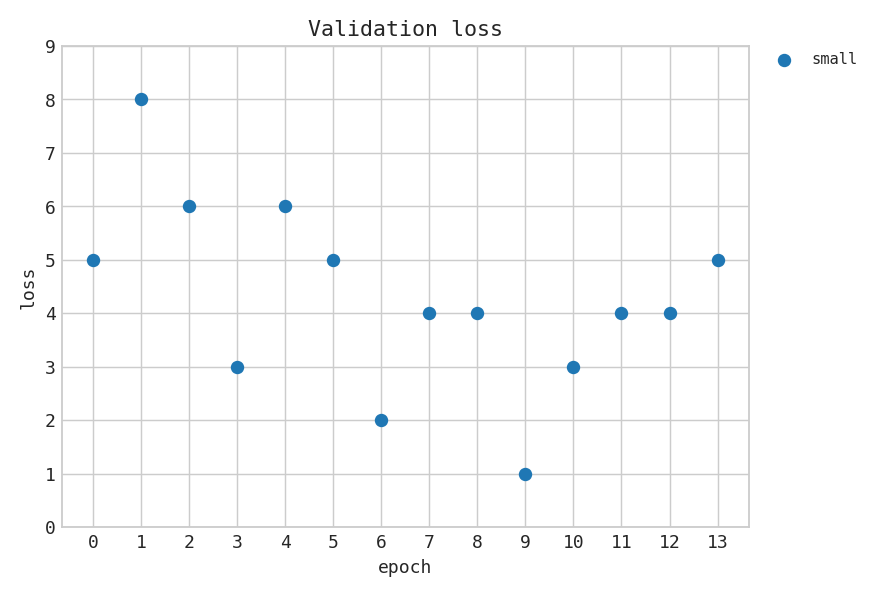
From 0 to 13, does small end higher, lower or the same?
the same
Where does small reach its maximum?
1
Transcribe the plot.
Title: Validation loss
x-axis: epoch, ticks 0 1 2 3 4 5 6 7 8 9 10 11 12 13
y-axis: loss, ticks 0 1 2 3 4 5 6 7 8 9
Legend: small
Values:
small: 5 8 6 3 6 5 2 4 4 1 3 4 4 5
